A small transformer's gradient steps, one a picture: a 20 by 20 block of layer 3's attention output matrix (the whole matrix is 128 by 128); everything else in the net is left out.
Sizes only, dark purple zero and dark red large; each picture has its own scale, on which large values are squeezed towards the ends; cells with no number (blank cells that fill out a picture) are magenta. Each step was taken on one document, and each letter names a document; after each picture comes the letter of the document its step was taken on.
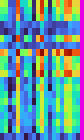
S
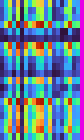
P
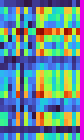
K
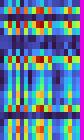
P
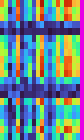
S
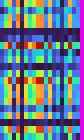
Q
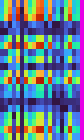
Q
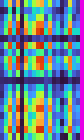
P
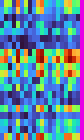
S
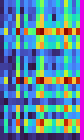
K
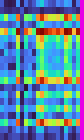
K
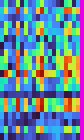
S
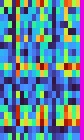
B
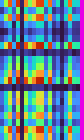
Q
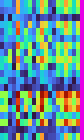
B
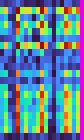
B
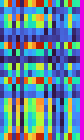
Q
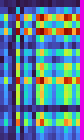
K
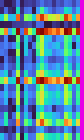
K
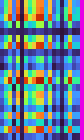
Q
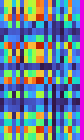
Q
